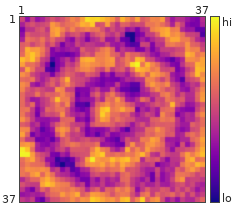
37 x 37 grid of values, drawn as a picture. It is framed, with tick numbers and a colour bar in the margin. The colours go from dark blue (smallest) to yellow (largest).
Histogram: bell-shaped. Average level on the scale: 50%. Rings: centred on the centre. Seam: none. Slope: none. Grain: blotchy.
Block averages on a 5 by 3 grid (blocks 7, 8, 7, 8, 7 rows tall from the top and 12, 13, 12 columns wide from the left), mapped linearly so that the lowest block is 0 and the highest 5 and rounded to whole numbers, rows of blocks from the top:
3 1 3 | 2 2 4 | 2 2 2 | 0 4 5 | 4 4 1
